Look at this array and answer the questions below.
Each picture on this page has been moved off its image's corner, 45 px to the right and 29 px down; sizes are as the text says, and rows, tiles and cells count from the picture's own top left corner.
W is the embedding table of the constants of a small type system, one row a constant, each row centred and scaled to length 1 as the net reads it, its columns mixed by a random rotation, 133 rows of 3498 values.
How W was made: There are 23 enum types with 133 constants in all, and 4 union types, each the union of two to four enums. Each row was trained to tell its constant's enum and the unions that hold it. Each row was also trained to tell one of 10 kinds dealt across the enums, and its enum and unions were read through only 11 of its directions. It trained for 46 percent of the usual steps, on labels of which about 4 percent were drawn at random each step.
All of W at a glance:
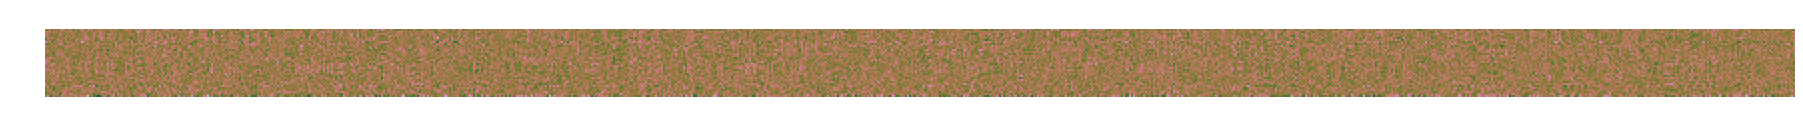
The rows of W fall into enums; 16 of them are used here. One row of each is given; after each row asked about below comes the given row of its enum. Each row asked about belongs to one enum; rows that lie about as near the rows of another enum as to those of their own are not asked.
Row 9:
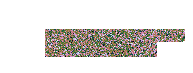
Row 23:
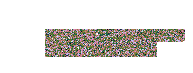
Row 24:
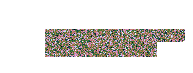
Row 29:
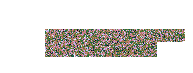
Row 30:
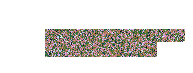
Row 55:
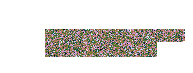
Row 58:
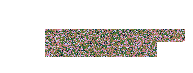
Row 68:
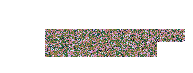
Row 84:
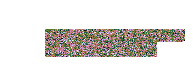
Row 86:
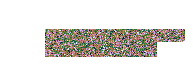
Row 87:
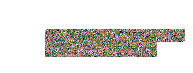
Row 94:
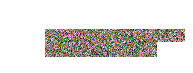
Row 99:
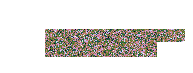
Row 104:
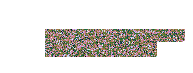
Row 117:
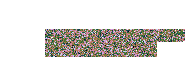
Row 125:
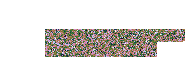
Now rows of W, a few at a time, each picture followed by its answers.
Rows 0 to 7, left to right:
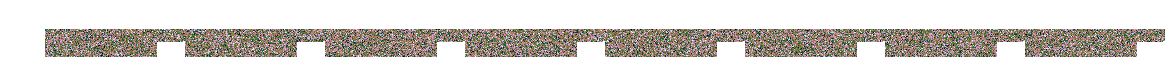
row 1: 30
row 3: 99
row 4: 58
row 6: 55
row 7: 117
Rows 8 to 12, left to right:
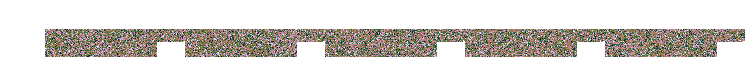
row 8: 30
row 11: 125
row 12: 125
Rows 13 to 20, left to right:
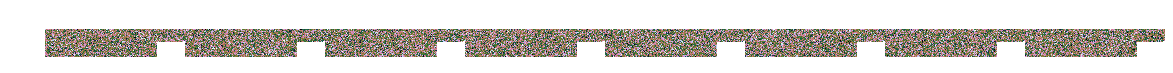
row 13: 9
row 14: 30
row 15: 55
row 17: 117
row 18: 104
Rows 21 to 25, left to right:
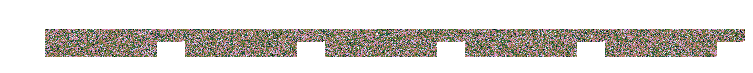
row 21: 86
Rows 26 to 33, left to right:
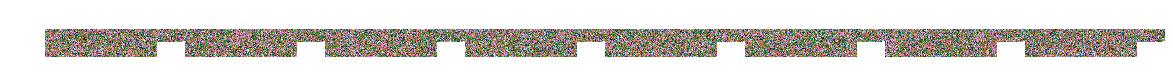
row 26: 87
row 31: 86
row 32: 9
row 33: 87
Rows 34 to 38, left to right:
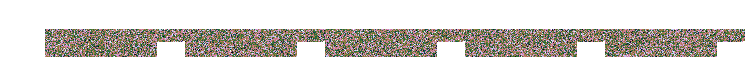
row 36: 9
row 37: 24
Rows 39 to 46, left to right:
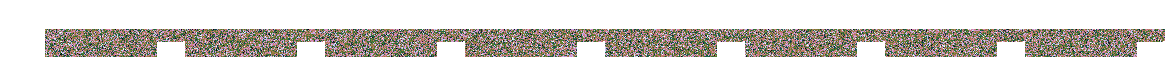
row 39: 125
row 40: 29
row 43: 29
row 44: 23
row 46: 58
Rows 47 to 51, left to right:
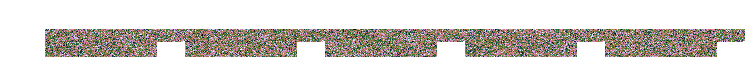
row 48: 68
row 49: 29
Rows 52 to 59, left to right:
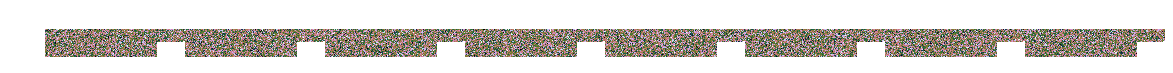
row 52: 99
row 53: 68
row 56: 94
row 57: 99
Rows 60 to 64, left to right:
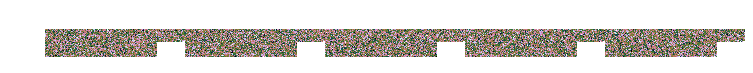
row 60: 58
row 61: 24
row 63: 125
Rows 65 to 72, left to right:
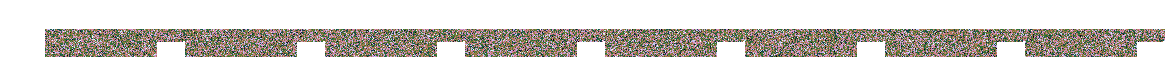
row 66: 117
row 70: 99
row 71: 30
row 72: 30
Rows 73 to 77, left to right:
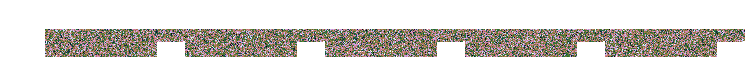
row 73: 94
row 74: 125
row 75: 87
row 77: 94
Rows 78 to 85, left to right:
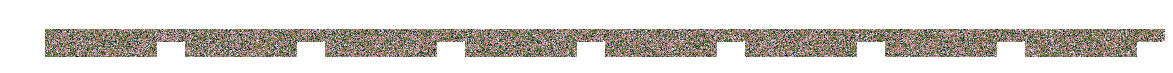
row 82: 117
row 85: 68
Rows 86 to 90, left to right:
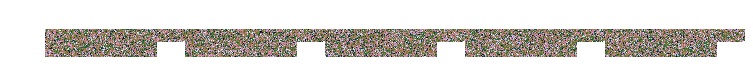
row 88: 23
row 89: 30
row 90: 9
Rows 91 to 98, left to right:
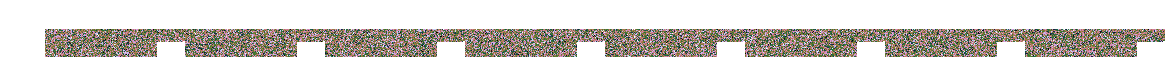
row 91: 23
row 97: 58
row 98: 87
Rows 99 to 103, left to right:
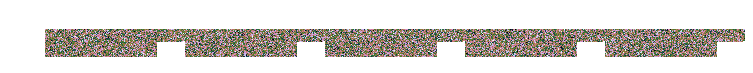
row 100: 23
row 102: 87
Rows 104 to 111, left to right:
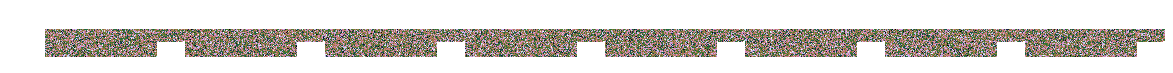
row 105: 9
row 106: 23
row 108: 24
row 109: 68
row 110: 29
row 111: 87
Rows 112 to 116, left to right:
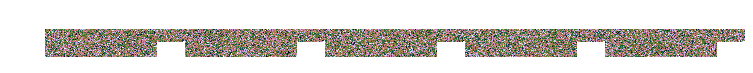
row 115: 125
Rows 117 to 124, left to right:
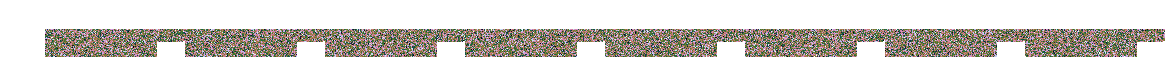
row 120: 117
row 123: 9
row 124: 23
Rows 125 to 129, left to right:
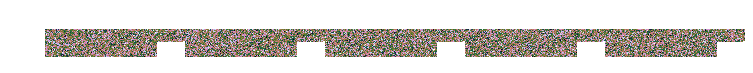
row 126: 104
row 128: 86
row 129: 24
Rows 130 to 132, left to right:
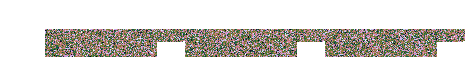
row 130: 117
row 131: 99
